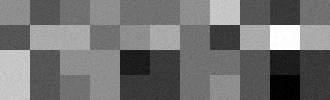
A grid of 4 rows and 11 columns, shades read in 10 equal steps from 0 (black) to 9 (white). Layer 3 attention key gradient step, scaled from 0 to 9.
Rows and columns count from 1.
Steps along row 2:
up same down up up down down up up down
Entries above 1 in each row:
11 11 9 10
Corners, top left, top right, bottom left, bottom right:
5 4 7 2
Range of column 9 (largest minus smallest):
3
